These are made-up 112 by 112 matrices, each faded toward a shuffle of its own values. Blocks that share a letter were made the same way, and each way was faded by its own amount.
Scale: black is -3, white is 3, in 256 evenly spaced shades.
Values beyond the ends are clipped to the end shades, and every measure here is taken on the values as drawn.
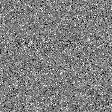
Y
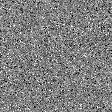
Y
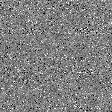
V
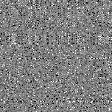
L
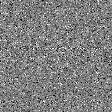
Y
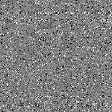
L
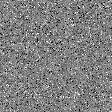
V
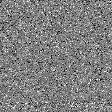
V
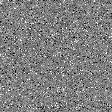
V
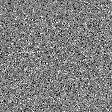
Y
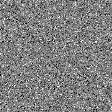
Y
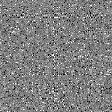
L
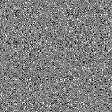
L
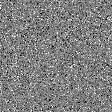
V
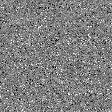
V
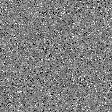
V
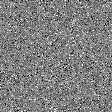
V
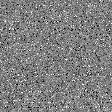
V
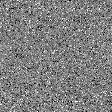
Y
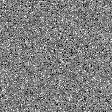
Y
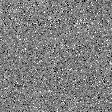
V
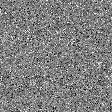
Y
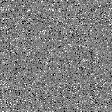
L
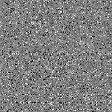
L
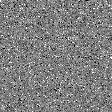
V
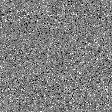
V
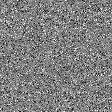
Y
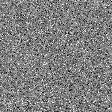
Y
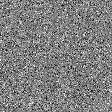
Y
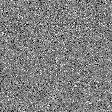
Y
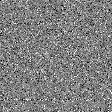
Y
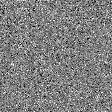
Y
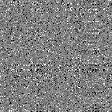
L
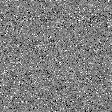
V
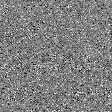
V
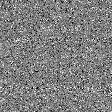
Y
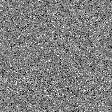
Y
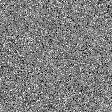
Y
